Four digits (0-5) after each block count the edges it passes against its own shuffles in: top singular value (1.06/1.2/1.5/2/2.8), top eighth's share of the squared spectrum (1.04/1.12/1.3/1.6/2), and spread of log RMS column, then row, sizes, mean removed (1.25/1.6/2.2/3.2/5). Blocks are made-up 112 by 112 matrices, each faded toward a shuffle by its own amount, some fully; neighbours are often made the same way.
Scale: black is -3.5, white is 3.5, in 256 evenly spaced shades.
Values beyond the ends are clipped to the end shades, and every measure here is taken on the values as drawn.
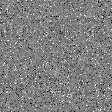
2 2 1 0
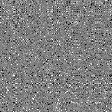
4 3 2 2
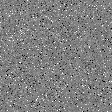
0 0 0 0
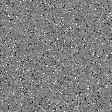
0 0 0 0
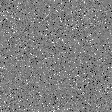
0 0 0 0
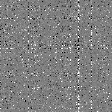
3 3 3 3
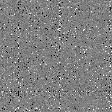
2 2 2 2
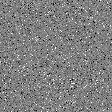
3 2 0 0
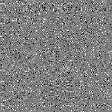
4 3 2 2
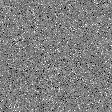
1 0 0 0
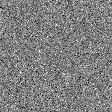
0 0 0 0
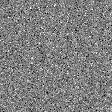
0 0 0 0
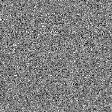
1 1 0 3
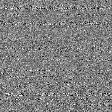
1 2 0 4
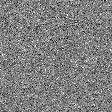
0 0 0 1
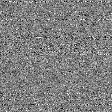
1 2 0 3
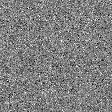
0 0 0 1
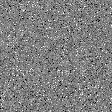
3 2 0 0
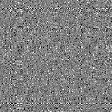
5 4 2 3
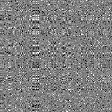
5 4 3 3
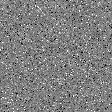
2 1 0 0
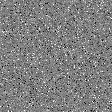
1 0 0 0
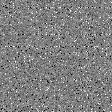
3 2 0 2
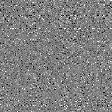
4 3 2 2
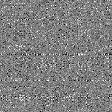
4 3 1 3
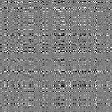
5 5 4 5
